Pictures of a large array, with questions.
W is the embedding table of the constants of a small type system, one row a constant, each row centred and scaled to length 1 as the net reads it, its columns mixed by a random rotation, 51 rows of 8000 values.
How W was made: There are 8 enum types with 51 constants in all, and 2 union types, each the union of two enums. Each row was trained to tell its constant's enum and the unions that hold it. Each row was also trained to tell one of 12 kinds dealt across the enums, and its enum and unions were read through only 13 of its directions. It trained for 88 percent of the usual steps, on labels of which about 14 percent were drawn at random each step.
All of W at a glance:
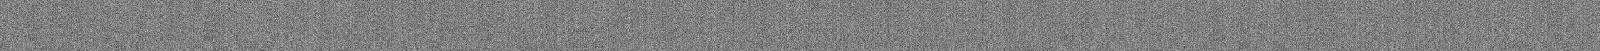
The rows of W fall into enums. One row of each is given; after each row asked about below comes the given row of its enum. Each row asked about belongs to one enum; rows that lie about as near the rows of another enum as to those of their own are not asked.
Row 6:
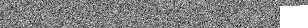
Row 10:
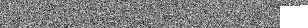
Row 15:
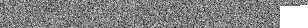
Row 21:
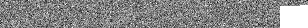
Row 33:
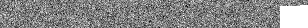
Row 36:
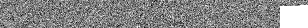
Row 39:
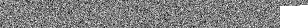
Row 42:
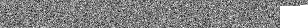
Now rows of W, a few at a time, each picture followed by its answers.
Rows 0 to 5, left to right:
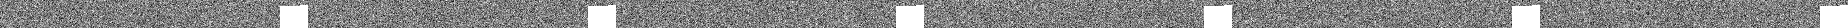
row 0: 36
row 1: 42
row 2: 42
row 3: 33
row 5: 33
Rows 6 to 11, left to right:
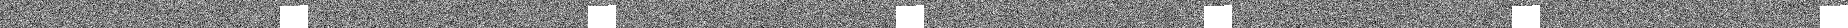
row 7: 10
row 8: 33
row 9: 42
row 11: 21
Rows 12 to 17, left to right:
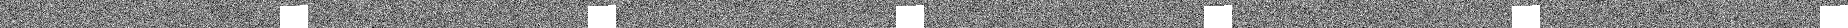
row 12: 39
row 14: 21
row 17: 6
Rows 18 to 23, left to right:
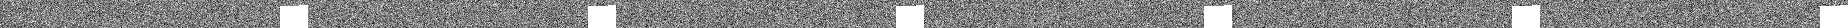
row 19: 42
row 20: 42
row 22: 6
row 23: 36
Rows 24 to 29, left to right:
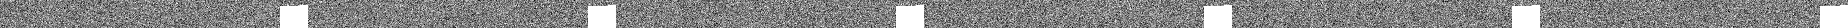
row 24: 39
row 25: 21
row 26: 39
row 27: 6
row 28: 33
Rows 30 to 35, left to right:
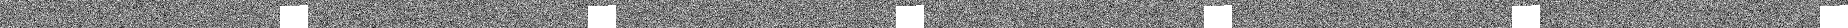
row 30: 21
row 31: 10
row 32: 42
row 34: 39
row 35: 39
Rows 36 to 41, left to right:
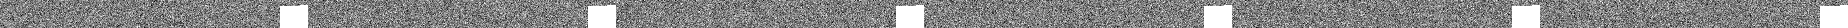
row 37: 39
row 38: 21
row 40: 21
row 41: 10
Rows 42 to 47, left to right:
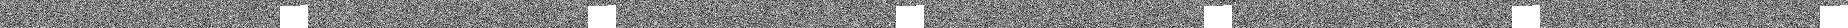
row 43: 33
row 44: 10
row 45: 33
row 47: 10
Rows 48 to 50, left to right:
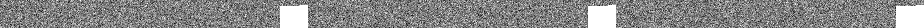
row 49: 39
